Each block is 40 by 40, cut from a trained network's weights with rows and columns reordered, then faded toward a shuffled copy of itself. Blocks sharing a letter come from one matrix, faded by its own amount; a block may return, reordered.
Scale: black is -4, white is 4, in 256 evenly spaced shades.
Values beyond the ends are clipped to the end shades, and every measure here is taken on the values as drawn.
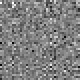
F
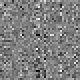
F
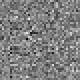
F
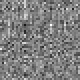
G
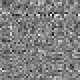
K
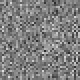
G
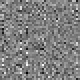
F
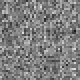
G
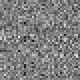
F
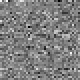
K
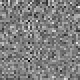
F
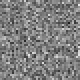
G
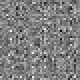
F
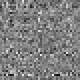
K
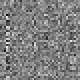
G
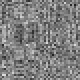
G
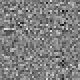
F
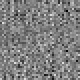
K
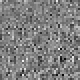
K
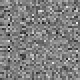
F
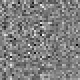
F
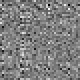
F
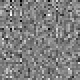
F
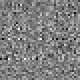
K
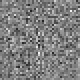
G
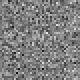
G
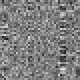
G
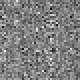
F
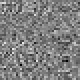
K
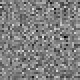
K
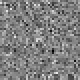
F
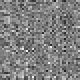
F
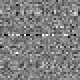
K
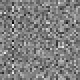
G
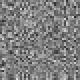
G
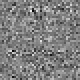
K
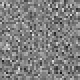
G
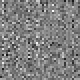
F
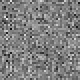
F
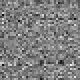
K
